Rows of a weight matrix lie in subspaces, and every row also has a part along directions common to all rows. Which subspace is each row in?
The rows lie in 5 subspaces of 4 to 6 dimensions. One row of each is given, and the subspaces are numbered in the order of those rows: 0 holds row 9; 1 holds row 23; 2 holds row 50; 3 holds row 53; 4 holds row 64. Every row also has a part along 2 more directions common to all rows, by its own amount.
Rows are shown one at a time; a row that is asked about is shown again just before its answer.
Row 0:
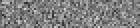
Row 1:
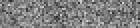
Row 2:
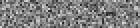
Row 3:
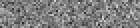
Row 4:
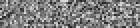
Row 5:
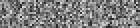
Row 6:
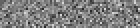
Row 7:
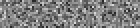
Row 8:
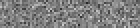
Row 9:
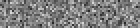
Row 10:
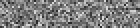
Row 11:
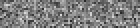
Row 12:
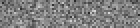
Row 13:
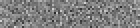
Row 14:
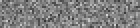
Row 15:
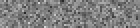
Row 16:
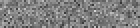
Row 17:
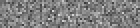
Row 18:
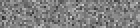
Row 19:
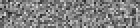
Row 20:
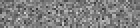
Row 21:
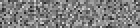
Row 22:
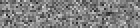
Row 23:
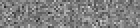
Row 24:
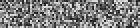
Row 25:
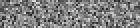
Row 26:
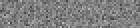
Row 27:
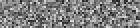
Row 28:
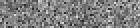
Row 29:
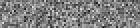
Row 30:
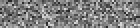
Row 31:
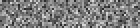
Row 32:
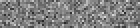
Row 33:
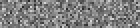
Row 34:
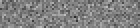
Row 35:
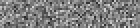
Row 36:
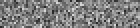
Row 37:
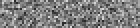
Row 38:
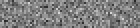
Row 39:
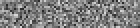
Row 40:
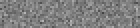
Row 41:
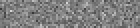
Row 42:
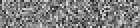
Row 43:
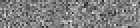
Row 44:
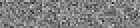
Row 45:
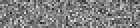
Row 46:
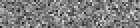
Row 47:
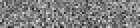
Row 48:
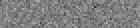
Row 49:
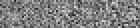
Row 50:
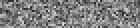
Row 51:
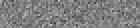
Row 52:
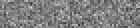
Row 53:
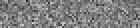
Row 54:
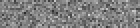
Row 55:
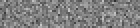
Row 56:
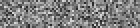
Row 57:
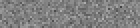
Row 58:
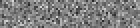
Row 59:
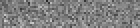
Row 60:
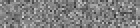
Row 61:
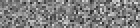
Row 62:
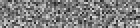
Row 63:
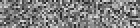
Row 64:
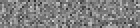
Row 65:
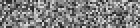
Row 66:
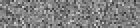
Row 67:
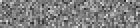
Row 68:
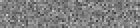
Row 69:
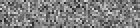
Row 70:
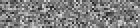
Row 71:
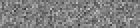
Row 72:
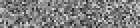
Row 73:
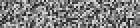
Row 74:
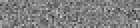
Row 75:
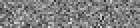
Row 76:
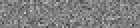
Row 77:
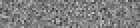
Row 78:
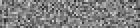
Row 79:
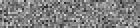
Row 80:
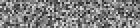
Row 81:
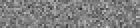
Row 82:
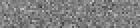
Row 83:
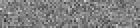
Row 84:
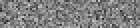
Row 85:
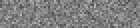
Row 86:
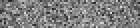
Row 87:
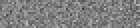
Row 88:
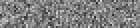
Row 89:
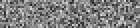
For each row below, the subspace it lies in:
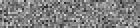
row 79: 3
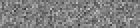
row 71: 2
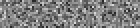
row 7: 0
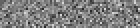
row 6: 4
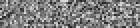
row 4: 4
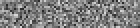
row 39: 3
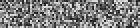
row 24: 3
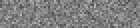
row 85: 3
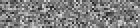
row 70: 0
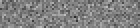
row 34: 3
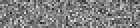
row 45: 4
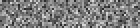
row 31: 0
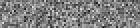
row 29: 2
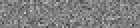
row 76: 4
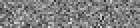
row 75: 1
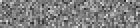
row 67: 0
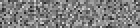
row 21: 4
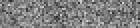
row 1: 1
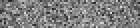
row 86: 1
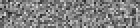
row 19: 4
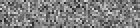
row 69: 3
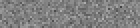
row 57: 1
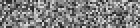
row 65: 1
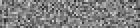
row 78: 3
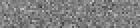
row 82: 3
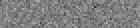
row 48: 3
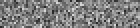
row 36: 0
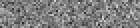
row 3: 1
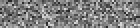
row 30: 2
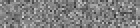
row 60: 1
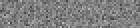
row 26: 4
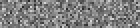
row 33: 4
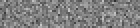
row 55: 0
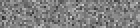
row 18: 0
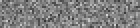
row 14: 0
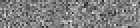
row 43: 0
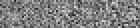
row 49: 1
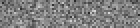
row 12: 3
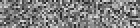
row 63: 2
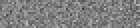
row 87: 4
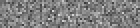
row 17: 0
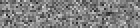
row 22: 0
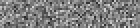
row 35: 2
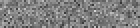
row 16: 3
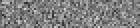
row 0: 1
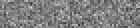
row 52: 0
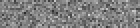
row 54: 2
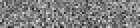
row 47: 1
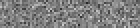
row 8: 2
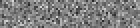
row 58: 3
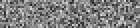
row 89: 0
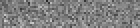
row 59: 3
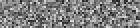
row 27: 4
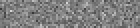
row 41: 0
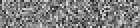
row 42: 0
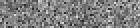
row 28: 1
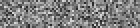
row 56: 1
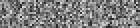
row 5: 4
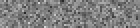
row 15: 4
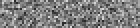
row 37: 2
